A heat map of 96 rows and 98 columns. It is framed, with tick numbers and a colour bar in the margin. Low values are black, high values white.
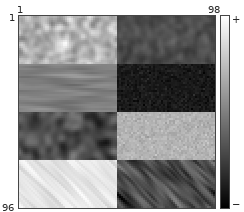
The table splits into 4 rows of 2 panels. Panel 1,1: high, blotchy. Panel 1,2: low, blotchy, faint in contrast. Panel 2,1: middling, streaked across, faint in contrast. Panel 2,2: very low, fine-grained, faint in contrast. Panel 3,1: low, blotchy. Panel 3,2: high, fine-grained, faint in contrast. Panel 4,1: very high, slanting down to the right, faint in contrast. Panel 4,2: low, slanting down to the right.
